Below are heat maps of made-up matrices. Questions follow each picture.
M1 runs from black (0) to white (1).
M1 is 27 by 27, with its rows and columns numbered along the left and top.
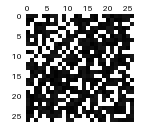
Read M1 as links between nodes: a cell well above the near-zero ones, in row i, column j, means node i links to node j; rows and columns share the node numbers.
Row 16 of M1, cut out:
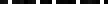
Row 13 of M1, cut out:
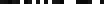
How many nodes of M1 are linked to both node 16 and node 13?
0
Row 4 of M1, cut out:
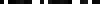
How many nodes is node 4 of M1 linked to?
9
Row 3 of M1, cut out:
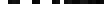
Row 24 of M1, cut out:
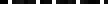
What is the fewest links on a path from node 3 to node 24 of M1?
3
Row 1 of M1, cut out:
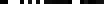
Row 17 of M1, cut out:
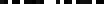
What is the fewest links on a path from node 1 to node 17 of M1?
2
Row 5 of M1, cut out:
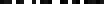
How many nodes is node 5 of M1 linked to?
9
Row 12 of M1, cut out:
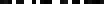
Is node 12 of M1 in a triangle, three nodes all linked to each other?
yes
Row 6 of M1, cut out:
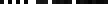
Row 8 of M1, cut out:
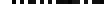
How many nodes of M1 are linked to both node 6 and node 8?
1
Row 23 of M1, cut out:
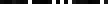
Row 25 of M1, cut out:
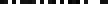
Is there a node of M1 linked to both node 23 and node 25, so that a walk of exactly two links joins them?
no
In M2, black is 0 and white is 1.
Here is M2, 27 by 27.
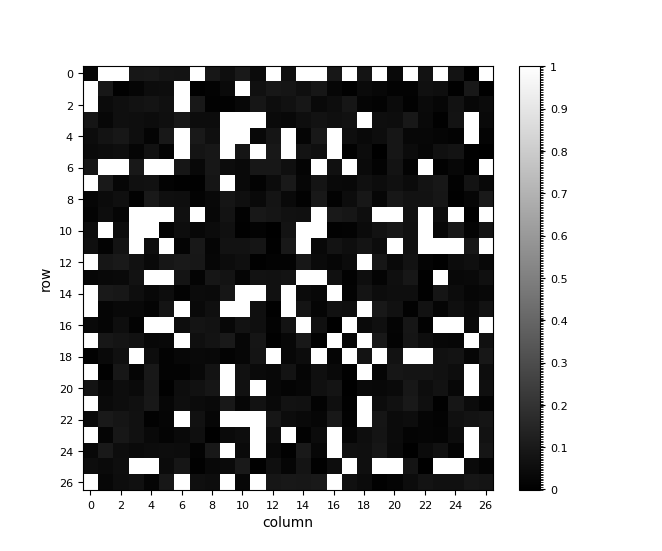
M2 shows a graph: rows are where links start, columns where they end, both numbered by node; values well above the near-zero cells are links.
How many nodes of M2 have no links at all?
1
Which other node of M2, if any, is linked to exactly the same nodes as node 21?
node 12
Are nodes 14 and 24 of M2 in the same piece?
yes
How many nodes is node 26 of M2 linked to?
5
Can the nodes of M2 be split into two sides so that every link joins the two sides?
yes
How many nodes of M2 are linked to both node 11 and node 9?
6
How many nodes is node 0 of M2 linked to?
11
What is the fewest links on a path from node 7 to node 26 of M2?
2
